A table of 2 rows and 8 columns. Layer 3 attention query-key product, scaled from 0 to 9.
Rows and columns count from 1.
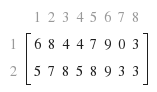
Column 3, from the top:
4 8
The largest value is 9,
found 2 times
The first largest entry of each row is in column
6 6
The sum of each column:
11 15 12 9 15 18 3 6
